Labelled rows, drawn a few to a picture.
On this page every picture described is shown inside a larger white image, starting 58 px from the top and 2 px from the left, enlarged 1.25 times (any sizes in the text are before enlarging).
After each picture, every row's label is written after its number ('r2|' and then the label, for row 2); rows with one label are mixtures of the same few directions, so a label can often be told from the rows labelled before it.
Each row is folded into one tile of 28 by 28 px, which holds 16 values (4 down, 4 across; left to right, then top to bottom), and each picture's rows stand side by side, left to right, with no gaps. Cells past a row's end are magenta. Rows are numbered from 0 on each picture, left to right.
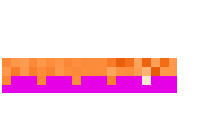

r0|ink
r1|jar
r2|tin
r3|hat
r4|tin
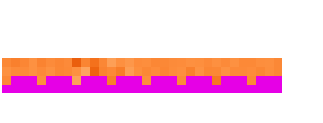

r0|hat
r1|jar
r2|jar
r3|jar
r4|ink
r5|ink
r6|tin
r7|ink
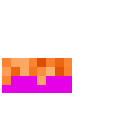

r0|ink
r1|jar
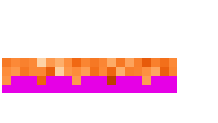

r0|jar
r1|jar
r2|jar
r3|tin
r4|jar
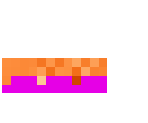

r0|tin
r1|tin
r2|tin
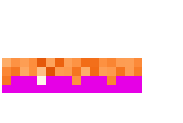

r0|jar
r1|tin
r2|ink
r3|ink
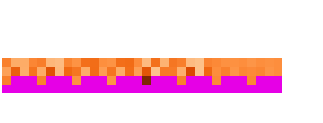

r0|ink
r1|ink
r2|ink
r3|ink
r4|tin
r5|ink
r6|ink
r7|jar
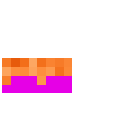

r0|hat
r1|jar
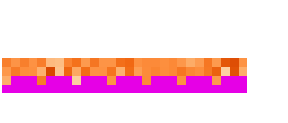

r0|tin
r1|ink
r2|tin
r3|ink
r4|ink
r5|hat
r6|ink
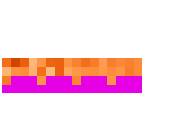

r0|hat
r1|ink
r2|hat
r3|jar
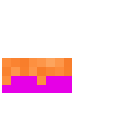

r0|ink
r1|hat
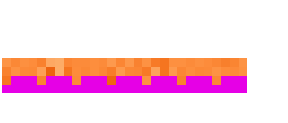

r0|tin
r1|ink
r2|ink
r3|tin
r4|ink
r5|tin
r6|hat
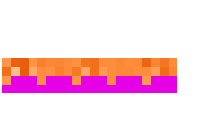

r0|ink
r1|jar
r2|ink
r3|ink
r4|jar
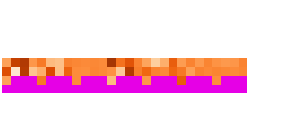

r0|ink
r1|ink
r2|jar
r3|jar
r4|hat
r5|tin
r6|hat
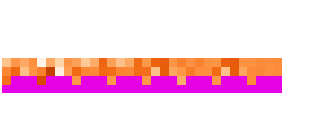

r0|jar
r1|jar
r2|hat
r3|hat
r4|ink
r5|tin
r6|ink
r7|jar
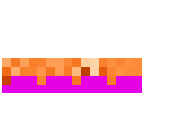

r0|tin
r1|ink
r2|ink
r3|tin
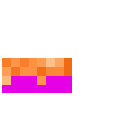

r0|tin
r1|hat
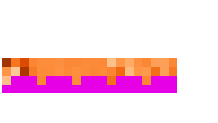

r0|jar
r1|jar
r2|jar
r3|jar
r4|ink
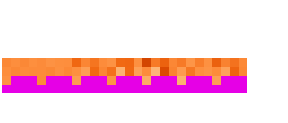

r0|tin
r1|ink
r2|jar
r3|ink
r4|jar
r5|tin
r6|jar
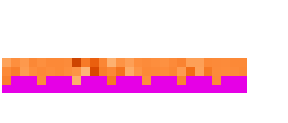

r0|jar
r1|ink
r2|jar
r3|jar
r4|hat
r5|ink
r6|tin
